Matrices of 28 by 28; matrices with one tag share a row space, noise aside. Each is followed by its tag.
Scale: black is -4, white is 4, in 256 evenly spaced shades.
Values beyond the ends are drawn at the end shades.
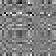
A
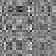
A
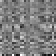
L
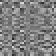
L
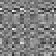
L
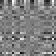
L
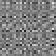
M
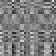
L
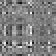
A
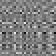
M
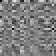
L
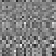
M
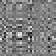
A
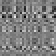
M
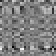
L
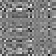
A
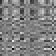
L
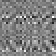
M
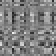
L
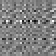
M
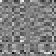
L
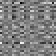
L
